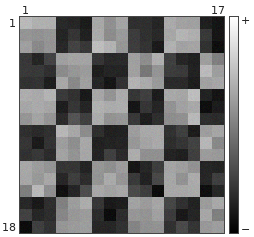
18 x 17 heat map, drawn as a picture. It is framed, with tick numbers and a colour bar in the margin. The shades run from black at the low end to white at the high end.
The histogram has two humps. There is no overall slope. A checkerboard runs through the table. On average the colour sits 40% of the way up the scale.
